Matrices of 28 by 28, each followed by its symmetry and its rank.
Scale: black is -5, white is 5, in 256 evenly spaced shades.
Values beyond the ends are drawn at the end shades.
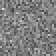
neither, full rank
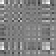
symmetric, rank two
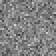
neither, full rank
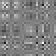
symmetric, rank two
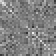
symmetric, rank five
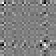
symmetric, rank two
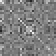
symmetric, rank five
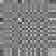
symmetric, rank two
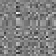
neither, rank three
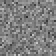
neither, full rank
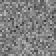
neither, full rank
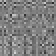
neither, rank three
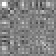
symmetric, rank three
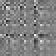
symmetric, rank three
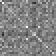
symmetric, rank five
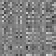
neither, rank three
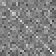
symmetric, rank five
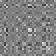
symmetric, rank three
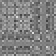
symmetric, rank three
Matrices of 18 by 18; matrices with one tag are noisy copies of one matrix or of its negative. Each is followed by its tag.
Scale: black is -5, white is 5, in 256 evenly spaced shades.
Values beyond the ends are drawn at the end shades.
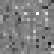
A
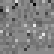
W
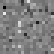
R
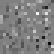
A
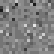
W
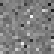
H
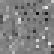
A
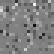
W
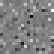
H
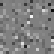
H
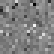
W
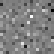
H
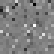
W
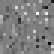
A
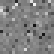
W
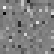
R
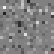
R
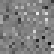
A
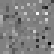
A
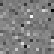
H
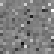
H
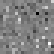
A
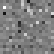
R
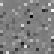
H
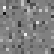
R
